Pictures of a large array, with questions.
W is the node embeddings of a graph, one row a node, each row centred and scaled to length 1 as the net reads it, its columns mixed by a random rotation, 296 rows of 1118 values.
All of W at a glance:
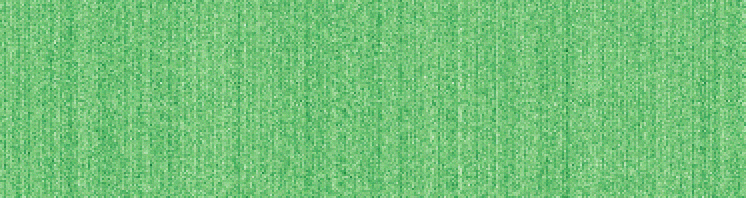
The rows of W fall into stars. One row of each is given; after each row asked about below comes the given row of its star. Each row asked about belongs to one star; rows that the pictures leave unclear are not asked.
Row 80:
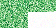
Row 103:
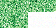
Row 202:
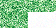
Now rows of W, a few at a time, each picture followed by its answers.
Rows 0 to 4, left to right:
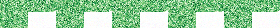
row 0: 80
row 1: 103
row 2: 103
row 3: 80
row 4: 103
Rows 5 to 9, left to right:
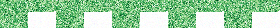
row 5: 202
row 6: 103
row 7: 202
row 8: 202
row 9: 103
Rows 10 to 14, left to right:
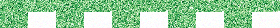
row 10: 103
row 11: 202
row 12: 103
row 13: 202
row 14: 80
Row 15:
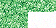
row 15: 202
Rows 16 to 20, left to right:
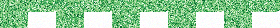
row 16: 80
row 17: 202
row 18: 202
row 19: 80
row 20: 103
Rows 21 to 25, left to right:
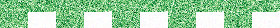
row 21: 202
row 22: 80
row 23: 80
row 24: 80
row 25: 103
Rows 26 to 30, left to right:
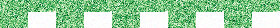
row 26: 80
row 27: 202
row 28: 103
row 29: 202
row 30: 80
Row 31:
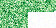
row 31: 202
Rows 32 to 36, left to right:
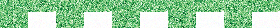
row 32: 80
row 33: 80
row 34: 103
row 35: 103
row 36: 80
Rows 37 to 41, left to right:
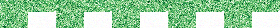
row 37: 80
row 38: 202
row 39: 103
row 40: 202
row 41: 202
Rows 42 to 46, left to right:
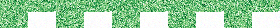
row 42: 103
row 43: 80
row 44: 103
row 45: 103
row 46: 80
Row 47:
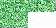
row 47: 202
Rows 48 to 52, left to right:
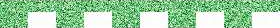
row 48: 202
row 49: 80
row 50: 103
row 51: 103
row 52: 202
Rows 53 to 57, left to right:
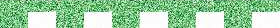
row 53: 80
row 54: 103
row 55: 80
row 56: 202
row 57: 80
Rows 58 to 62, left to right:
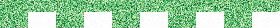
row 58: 103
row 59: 80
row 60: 103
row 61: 80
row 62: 103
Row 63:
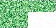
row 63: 202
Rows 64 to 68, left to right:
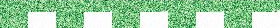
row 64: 202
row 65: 202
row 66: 80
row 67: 80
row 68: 103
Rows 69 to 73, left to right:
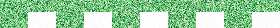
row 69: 202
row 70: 103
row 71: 80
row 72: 202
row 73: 80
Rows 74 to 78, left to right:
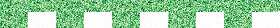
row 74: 202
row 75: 202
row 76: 202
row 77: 202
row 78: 80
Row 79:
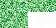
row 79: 202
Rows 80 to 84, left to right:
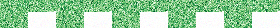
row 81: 80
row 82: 202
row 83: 202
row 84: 103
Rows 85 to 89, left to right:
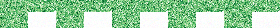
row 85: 202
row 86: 202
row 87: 103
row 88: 202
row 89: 202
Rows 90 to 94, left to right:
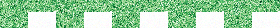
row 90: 103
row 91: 202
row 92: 80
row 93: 202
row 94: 103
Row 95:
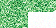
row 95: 103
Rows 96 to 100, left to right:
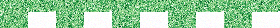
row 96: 80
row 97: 103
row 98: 103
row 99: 103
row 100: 202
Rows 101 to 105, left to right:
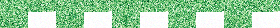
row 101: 80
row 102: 103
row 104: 202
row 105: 80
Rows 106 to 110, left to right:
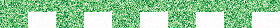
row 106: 103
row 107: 202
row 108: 80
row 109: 202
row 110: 202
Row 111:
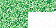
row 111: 202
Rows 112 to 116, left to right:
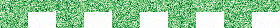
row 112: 103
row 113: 103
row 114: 202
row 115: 103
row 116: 202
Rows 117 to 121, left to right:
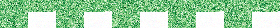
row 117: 103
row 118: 80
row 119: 103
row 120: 80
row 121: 80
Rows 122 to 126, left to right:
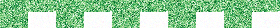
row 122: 103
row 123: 202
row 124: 202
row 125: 202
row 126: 202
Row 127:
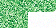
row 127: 103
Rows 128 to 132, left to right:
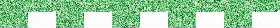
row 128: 103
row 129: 103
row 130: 103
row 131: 202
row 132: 103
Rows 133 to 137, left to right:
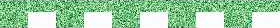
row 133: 103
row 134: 103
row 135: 103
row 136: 202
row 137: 80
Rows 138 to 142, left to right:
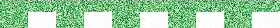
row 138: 103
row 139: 80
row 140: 103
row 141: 103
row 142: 202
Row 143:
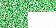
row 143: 80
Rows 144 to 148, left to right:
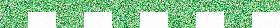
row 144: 80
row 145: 80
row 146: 103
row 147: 80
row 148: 103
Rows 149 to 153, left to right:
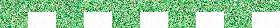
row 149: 202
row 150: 202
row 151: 202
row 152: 202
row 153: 80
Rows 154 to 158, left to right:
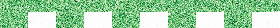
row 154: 80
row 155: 80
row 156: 80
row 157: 80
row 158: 80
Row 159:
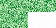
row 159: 202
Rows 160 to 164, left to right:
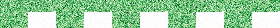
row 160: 80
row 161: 202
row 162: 103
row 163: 103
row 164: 202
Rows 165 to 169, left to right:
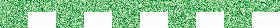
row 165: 103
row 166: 103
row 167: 103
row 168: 103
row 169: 202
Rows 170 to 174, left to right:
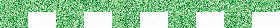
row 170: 103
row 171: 80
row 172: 103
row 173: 103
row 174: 80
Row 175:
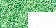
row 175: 103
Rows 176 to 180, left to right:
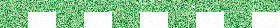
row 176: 80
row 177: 103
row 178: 103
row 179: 80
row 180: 103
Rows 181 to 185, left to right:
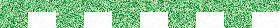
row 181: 103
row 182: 80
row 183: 202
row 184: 202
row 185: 80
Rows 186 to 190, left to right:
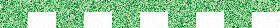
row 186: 202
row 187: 202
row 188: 103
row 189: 103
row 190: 202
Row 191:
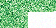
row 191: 80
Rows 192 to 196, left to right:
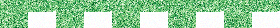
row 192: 103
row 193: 202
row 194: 80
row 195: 80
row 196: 80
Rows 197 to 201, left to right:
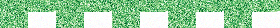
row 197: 80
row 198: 103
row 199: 103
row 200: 202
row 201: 103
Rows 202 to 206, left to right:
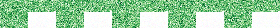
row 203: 103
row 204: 103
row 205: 103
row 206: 103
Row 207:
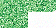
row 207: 103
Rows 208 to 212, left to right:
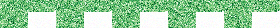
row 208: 103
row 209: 103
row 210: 80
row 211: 202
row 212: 103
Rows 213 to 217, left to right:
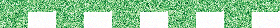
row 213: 103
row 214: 202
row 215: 80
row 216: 103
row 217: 202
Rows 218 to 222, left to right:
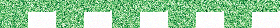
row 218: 103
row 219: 202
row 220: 103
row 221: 80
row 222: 103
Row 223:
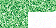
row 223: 202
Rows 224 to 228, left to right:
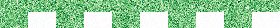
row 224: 80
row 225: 202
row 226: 103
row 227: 80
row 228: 80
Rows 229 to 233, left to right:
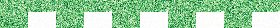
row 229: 80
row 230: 103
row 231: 103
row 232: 80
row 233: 202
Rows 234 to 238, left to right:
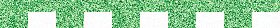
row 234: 103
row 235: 202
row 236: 80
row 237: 202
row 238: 202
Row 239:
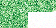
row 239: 103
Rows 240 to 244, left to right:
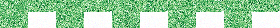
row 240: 103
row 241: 202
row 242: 103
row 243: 103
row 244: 80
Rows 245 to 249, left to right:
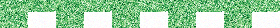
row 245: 202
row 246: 202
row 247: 202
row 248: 202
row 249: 202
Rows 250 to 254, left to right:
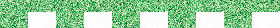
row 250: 103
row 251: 202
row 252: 103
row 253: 103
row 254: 202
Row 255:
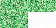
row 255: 103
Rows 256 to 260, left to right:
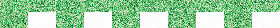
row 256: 80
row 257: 103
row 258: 103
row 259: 202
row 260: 103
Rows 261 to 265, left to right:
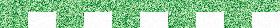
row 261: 103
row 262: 80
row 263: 103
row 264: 80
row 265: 202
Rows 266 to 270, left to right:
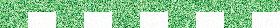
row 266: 202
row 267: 103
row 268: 103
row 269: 80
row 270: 103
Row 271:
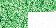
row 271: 80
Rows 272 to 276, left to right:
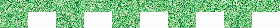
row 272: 202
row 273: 103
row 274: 80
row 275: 103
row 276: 103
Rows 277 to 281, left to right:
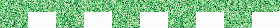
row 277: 103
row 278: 103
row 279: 103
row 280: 103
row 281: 80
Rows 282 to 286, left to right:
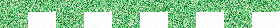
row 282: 80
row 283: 80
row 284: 103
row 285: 103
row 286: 80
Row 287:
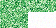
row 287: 202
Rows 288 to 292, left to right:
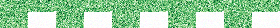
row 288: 202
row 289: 202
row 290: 80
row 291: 202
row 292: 80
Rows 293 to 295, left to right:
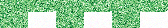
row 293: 80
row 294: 202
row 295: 103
